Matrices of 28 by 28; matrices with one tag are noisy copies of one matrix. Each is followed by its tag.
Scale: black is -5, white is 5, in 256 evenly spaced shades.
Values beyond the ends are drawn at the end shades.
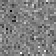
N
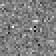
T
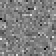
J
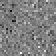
N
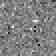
T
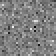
T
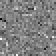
J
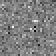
T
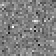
T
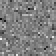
J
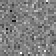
N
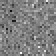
N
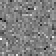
J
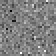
N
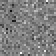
N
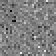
N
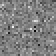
T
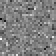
J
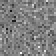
N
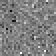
N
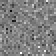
N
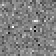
T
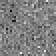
N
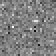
T
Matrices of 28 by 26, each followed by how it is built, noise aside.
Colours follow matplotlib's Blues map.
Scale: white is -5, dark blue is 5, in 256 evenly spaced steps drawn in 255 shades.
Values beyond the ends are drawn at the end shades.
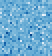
noise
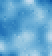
smooth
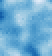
smooth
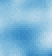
smooth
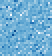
noise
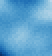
smooth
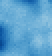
smooth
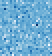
noise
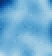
smooth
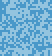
noise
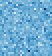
noise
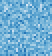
noise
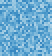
noise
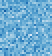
noise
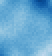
smooth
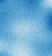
smooth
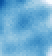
smooth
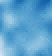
smooth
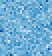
noise
